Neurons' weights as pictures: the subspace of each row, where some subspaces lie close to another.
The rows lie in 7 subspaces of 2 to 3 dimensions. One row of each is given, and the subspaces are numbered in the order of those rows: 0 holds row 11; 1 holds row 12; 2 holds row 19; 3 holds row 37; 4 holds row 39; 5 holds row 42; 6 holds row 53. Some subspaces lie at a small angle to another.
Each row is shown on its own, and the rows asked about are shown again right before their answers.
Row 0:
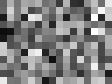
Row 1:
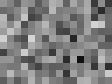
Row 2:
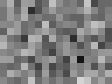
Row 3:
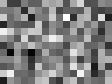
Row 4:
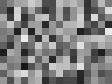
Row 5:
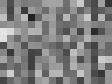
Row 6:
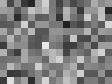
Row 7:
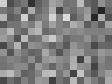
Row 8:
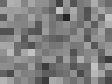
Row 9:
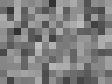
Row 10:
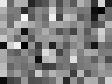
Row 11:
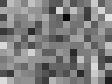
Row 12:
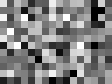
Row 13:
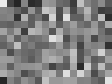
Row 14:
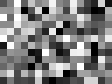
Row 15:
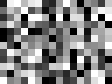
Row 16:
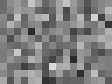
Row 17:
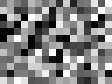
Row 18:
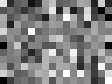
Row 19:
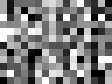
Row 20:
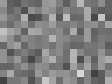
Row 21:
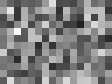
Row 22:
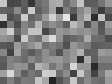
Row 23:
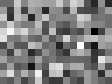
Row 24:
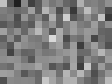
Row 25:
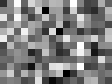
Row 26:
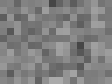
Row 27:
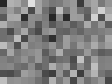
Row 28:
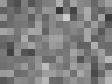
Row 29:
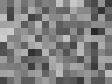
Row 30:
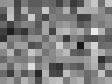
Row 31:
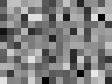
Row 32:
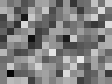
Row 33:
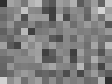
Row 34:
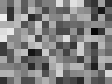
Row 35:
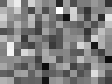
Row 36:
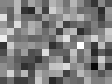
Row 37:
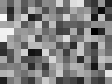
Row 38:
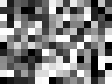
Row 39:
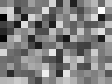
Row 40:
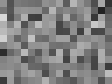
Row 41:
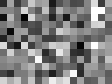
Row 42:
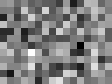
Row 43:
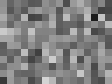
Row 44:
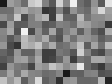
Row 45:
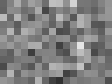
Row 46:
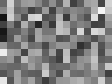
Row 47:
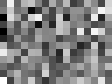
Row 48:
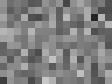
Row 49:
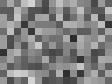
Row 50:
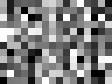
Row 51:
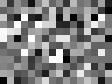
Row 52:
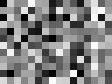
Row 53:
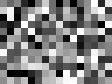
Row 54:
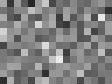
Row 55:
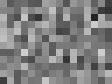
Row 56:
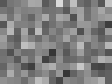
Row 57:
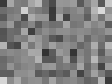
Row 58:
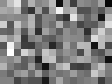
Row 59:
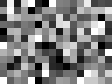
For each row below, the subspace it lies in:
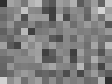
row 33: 5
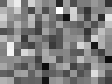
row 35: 0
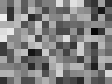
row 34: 3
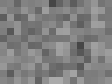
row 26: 1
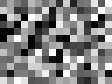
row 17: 4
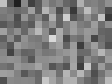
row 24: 5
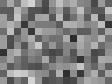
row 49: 6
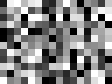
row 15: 2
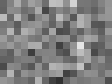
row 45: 1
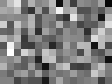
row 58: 0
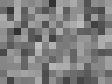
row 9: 4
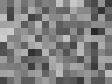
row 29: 3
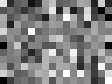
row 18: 0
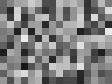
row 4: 6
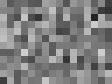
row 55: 6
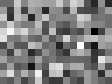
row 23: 2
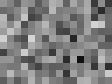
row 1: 6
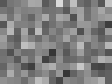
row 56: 0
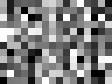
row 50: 2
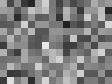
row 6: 4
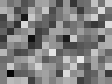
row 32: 4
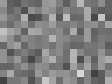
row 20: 2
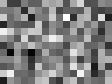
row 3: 5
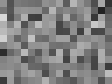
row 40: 6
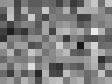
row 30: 2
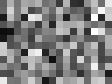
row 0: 3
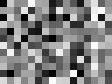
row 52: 1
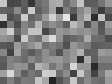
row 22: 1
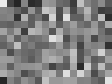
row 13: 5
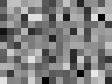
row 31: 2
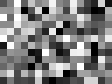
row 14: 5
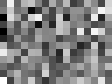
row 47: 6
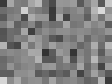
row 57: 5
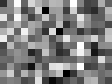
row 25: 5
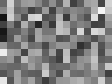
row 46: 6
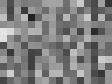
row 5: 2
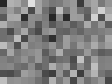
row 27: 1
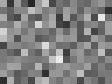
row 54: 4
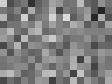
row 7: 1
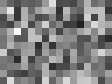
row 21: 4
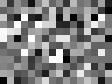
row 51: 4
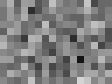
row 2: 6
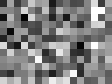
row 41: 1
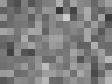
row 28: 0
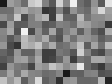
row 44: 5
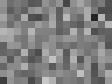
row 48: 3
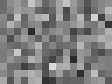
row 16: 3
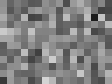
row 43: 3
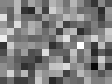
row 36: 0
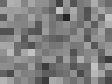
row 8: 0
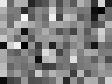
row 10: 1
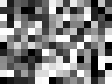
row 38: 0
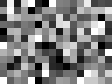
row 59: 4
